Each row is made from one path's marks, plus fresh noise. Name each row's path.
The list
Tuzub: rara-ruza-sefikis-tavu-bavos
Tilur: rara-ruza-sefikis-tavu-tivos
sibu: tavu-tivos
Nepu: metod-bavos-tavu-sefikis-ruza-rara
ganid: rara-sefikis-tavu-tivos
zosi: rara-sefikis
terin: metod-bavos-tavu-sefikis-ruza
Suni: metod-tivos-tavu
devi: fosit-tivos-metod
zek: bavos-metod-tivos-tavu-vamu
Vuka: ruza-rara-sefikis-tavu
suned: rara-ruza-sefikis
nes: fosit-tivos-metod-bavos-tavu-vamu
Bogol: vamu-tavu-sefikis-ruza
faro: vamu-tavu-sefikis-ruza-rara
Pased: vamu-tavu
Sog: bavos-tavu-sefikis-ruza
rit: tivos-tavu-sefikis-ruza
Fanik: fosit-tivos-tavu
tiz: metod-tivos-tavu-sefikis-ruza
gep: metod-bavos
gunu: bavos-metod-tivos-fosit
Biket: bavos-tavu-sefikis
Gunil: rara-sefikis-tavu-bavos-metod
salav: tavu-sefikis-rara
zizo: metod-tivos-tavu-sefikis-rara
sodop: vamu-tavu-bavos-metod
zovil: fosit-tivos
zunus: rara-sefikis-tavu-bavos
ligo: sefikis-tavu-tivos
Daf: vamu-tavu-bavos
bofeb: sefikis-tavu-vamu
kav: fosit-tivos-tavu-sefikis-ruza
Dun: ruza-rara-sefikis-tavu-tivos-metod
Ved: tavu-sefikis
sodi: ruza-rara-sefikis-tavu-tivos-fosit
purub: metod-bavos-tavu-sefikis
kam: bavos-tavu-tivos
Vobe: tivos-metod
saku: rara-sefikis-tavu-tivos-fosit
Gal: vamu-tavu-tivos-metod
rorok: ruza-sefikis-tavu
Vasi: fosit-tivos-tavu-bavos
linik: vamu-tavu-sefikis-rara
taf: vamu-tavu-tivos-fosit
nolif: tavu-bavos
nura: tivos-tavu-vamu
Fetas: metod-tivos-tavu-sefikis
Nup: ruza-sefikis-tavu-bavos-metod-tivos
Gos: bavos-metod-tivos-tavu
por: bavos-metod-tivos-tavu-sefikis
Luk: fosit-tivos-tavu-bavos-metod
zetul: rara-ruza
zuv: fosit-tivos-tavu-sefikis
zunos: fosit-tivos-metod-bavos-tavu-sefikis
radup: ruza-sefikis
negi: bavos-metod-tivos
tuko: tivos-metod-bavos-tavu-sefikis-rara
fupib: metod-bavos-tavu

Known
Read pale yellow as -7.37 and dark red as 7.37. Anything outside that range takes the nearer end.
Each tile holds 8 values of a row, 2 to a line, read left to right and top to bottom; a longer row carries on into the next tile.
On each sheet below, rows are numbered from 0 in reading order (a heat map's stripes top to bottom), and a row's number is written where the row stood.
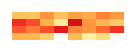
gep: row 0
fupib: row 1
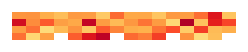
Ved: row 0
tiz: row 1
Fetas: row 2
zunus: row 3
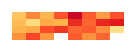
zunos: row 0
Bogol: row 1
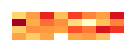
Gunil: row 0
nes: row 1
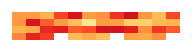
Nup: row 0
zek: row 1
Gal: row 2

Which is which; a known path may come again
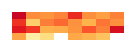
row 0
Pased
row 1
kam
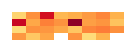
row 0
Gunil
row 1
purub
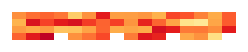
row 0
Tilur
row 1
Nepu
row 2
Nup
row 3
Vasi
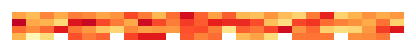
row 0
fupib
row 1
rorok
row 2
rit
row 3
Bogol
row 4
gep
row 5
zosi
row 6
por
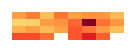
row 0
zuv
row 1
radup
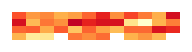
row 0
nolif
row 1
Tuzub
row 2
nes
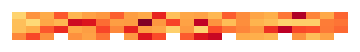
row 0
zunos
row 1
terin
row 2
zetul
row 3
tiz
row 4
Gos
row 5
nura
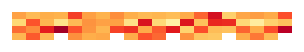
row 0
negi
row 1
sibu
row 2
Vobe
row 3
zunus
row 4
Luk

